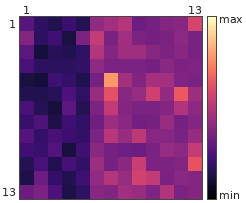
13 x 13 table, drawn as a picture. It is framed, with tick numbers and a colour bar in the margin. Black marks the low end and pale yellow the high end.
Histogram: bell-shaped. Calmest part: top right. Seam: vertical, 40% of the way across, the right part higher. Average level on the scale: 30%.
